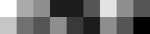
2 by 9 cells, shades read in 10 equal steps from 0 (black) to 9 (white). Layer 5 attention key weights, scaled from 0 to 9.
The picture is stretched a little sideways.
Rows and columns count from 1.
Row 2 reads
7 4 3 5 2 1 5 3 0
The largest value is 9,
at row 1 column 1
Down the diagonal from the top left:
9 4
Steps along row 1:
down down down same up up down down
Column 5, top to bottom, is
1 2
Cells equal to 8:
1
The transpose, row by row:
9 7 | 6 4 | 5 3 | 1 5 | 1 2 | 3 1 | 8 5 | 5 3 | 3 0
